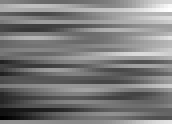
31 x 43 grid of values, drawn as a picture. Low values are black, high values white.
There is an overall slope up to the top right. The top right is the ninth with the highest average. Streaks run across, left to right. Neither half mirrors the other.
